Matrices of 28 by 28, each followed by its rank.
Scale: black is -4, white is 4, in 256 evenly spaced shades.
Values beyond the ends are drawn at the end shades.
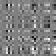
two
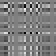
one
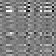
two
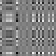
one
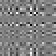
two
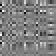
two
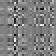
two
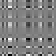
one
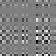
one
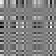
one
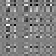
two
